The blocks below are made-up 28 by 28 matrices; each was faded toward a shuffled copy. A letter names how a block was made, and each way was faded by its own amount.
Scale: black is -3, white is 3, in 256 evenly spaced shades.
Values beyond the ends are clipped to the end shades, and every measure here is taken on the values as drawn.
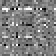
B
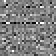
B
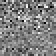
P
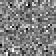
P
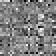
B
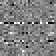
B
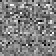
P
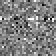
P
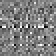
B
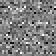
P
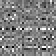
B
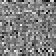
P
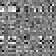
B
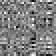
B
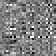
B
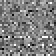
P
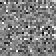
P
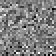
P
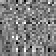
B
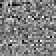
P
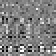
B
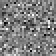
P
